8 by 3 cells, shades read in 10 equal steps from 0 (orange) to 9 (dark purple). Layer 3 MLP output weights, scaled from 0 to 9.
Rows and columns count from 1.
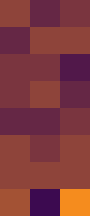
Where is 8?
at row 3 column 3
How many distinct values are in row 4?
3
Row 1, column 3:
6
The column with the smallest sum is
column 3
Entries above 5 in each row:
2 1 3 2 3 1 0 1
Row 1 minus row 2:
-2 2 1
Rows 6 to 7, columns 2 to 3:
6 5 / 5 5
